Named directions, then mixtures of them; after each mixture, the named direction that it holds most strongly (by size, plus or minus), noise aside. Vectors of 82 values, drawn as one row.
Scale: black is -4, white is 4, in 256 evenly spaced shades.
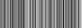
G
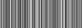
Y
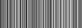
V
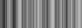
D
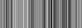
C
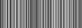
V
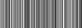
G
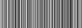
V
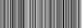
G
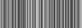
G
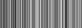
Y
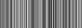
C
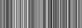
C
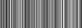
G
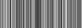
Y
